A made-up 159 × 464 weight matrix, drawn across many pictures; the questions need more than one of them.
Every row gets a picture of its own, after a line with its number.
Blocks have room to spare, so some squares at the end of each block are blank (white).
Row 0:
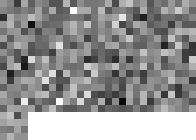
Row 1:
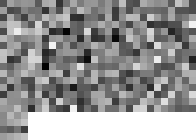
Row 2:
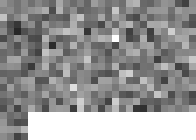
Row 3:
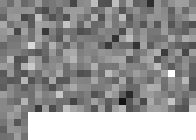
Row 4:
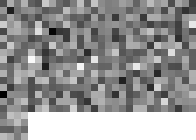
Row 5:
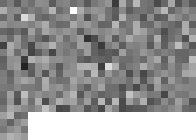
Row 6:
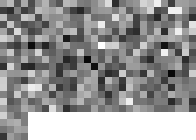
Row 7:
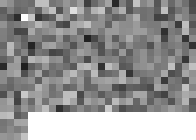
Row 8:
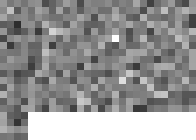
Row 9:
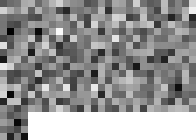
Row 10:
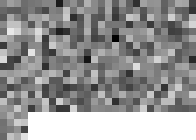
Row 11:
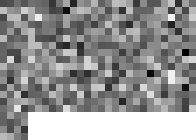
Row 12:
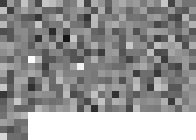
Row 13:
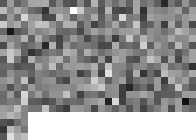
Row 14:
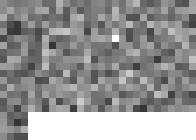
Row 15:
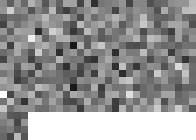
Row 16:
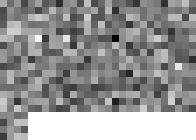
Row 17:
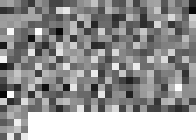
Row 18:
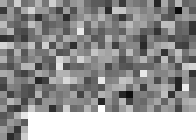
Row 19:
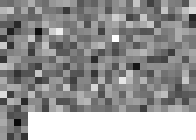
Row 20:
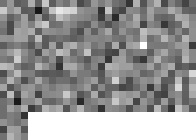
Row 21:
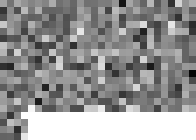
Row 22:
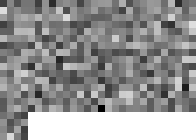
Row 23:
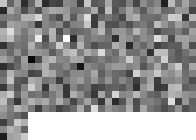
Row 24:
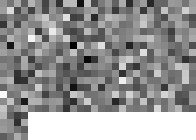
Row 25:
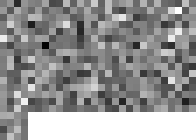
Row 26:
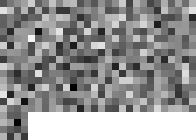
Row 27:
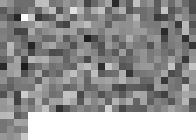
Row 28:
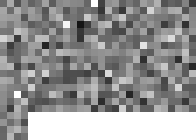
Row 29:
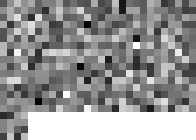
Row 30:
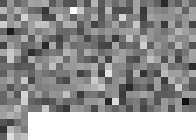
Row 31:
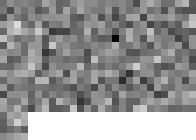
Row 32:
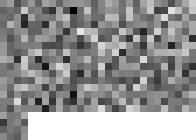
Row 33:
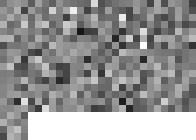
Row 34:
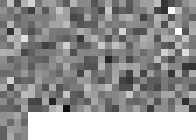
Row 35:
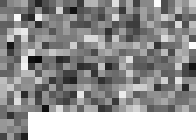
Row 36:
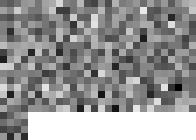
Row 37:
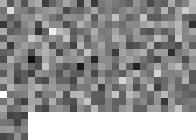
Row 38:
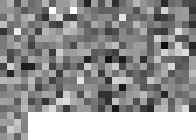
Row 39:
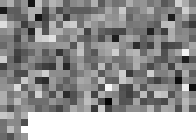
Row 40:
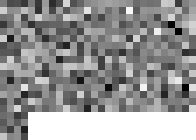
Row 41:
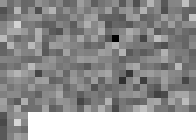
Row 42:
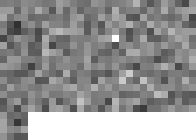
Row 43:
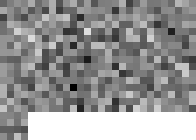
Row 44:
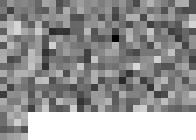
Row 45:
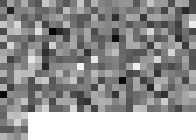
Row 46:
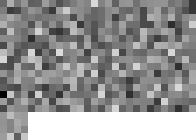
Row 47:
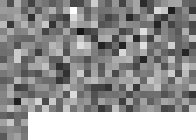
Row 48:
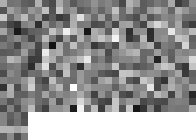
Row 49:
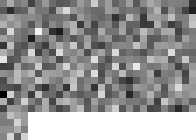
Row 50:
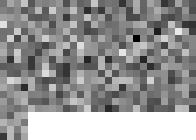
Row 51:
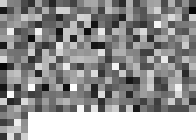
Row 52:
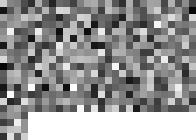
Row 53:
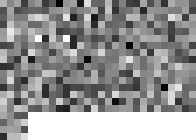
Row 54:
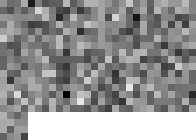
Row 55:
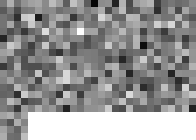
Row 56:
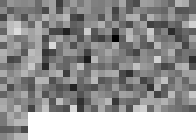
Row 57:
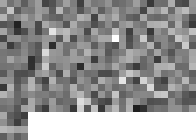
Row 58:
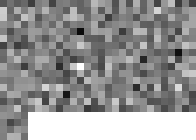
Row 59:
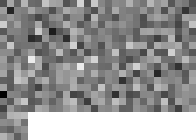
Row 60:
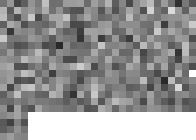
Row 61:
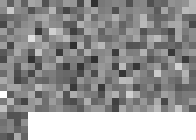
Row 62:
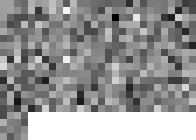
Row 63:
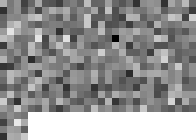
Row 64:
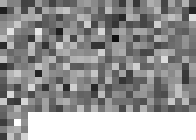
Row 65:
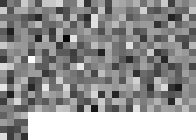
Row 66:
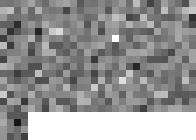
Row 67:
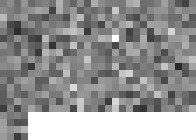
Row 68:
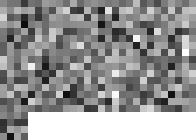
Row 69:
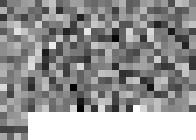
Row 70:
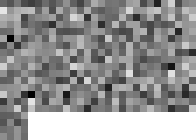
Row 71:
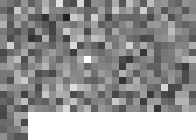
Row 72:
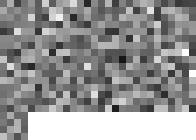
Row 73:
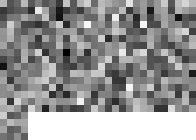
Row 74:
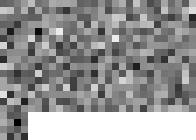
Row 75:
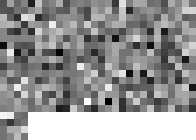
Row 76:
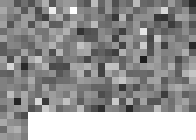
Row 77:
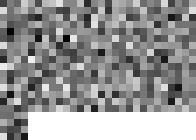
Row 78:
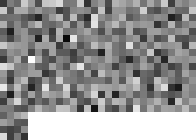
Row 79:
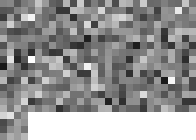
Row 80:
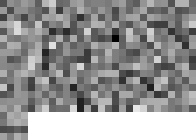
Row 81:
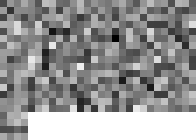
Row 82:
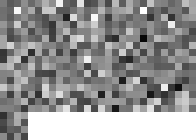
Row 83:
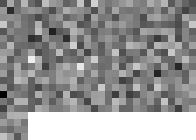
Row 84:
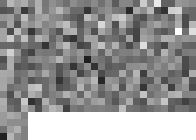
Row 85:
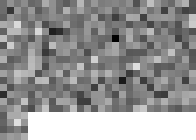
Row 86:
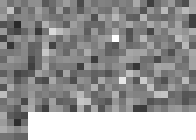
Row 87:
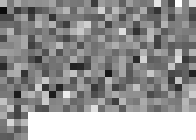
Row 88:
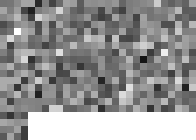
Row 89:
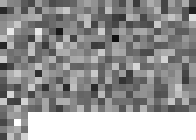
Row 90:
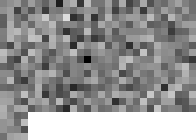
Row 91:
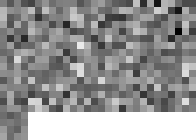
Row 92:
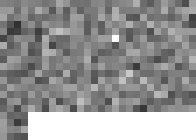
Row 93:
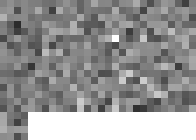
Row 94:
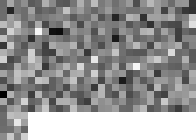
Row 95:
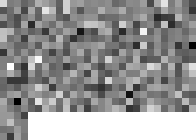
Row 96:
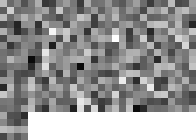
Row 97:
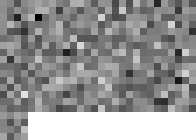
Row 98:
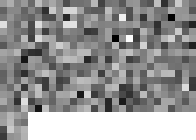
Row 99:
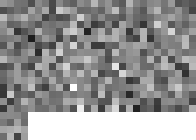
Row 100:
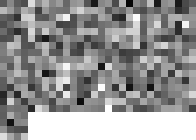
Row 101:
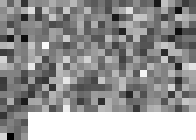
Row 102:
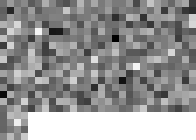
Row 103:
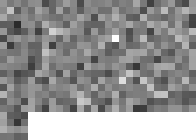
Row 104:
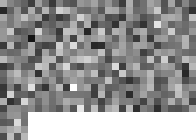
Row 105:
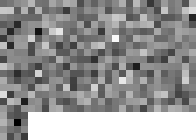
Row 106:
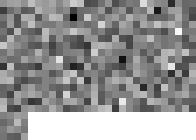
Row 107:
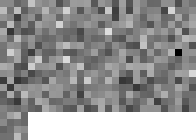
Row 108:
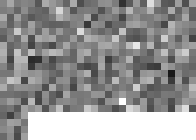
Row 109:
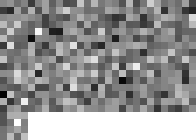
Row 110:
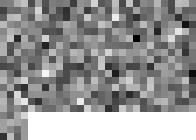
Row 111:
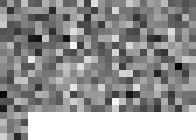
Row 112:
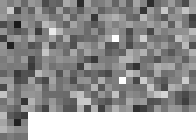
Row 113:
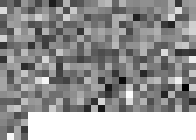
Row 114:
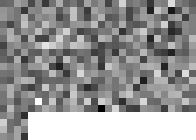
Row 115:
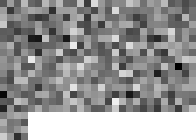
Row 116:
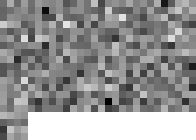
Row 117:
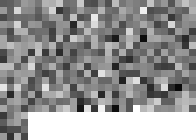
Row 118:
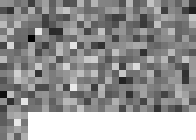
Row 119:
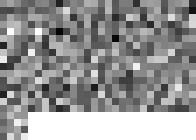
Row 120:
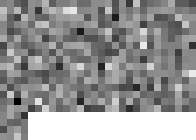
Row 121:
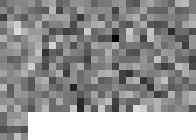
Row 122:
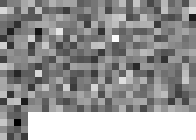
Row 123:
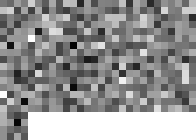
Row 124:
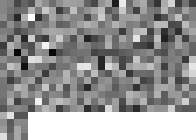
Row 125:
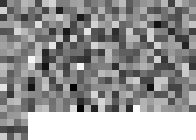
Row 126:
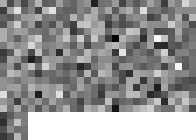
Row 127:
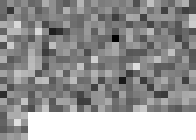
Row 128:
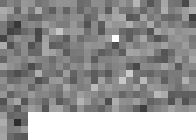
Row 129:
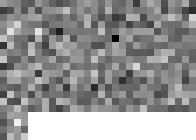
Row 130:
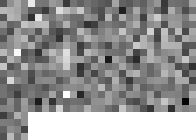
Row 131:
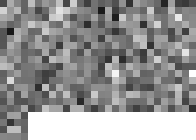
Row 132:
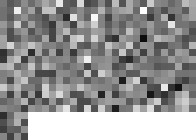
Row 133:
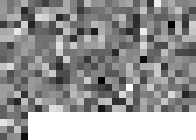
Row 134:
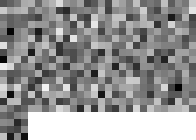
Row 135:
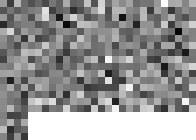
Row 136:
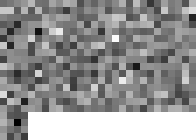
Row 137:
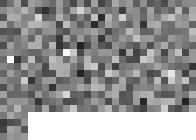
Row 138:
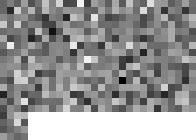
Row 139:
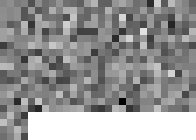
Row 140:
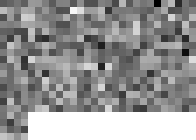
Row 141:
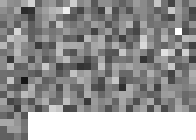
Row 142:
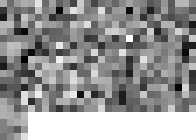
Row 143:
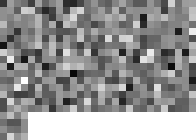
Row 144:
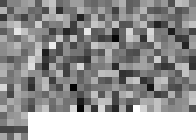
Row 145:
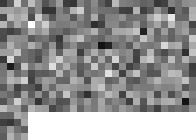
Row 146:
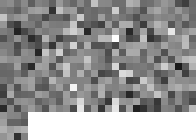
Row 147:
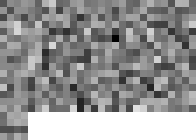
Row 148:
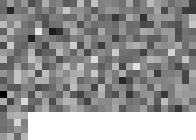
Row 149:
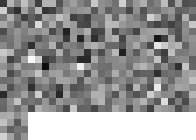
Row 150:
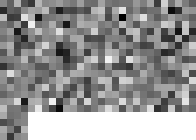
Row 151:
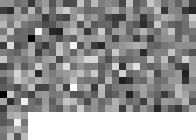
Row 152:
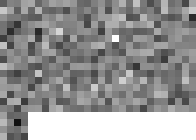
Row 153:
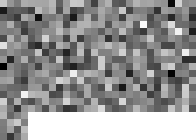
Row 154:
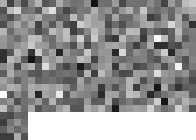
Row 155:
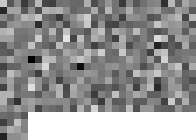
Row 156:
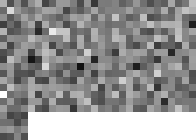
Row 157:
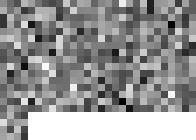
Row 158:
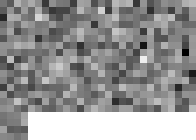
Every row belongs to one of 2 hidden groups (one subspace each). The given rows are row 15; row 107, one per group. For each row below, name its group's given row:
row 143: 107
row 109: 15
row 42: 15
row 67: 15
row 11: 107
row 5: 107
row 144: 15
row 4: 15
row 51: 15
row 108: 107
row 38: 107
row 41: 15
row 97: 107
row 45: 15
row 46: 15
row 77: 15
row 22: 107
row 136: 15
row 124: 107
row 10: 15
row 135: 107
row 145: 107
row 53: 15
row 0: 107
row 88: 107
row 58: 107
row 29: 107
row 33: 107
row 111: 15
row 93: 15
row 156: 15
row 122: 15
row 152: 15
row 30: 107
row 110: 107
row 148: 15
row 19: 15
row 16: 15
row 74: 15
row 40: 107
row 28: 107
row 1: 15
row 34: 107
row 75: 107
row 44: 15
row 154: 15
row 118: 15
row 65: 15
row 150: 107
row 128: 15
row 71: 15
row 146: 15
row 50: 107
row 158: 107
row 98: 107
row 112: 15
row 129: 15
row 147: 15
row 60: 107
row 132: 15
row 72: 107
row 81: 15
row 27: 107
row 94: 15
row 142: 107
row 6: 107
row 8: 15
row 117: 15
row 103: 15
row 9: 15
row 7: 107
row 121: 15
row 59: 15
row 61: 15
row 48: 15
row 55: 107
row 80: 15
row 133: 107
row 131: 107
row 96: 15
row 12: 15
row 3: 107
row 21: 107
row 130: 107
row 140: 107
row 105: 15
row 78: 15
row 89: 15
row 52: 15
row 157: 107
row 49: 15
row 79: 107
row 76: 107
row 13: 107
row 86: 15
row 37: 15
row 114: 107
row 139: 107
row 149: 15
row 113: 107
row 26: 15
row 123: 15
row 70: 107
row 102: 15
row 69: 15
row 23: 15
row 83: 15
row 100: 107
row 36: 15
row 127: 15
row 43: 15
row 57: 15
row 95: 107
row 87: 107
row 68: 107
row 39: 107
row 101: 107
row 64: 15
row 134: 15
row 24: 15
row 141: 107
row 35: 107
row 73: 107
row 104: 15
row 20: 107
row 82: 15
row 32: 107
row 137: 107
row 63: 15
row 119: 15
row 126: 15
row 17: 15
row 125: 15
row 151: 15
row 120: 107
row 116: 107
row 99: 15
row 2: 15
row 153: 107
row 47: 107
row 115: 15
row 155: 15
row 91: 107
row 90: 15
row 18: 107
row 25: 107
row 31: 15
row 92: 15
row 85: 15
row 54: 107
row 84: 107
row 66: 15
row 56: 15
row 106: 107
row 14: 15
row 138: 15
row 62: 107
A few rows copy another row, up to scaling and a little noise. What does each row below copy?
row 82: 132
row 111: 115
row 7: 27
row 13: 30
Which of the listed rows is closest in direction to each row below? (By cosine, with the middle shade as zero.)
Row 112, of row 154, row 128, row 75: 128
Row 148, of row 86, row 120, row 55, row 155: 120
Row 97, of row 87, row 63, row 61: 61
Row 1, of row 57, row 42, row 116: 116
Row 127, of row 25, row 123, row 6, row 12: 12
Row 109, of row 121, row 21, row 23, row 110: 23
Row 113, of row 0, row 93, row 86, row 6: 0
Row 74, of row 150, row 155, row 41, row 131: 150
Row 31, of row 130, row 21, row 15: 130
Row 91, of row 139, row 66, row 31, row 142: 66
